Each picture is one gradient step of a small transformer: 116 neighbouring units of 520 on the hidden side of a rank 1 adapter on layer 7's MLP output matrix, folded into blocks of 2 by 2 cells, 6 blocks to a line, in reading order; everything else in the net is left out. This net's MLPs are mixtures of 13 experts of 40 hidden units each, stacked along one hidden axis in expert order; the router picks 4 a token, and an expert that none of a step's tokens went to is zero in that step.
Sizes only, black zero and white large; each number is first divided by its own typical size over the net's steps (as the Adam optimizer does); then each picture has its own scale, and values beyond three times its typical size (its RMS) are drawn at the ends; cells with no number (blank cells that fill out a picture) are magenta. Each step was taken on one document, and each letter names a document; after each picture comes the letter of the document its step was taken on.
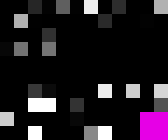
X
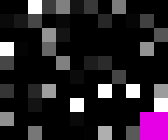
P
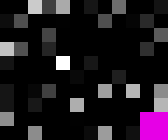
P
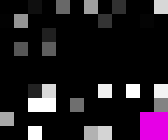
X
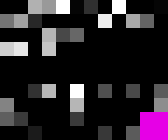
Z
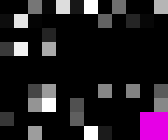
X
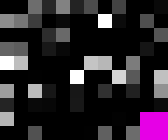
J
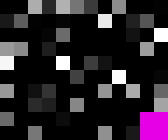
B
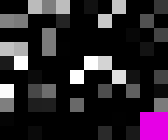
J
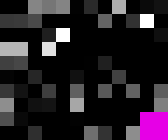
Z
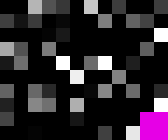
B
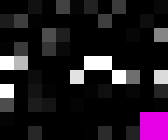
J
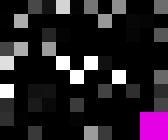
P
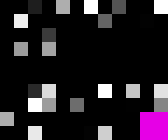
X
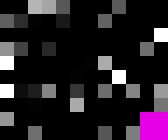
J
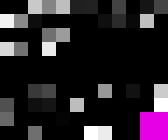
P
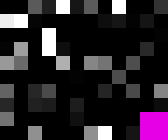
B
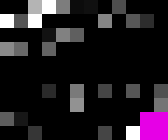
Z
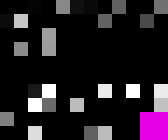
X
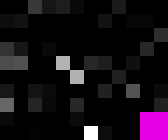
B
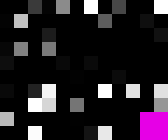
X
